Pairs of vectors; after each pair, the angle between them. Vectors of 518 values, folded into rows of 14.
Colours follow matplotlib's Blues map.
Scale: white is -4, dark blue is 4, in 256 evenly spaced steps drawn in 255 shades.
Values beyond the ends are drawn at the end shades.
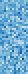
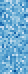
partly aligned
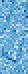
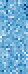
orthogonal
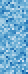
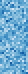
nearly parallel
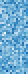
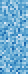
partly opposed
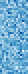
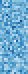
orthogonal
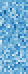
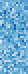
nearly parallel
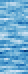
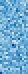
orthogonal
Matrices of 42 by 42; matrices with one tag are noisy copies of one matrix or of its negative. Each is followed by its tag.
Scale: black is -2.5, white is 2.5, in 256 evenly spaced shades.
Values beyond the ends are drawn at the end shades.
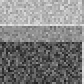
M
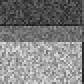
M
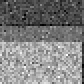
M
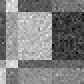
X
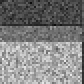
M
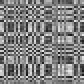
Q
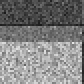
M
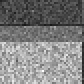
M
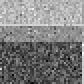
M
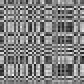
Q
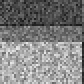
M
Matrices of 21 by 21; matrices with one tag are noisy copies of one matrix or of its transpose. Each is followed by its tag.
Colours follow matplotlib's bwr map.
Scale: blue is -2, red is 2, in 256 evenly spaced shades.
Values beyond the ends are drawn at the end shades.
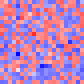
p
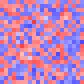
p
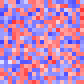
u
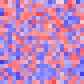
p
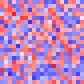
p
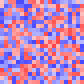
u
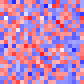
p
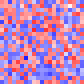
p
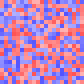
u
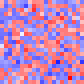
u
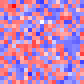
p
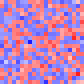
u
